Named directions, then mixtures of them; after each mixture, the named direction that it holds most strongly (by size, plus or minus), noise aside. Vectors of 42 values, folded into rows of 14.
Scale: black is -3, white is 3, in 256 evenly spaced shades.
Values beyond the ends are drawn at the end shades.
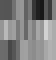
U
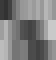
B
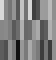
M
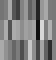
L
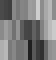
B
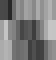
B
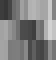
B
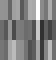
L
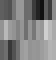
U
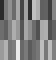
M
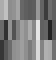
B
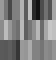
U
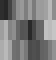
B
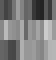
U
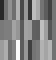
M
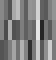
L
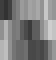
B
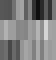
U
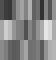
U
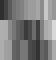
B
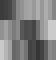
B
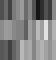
U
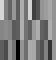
M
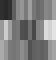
B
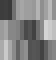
B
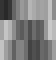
B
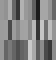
L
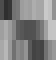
B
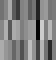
L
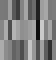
L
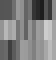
U
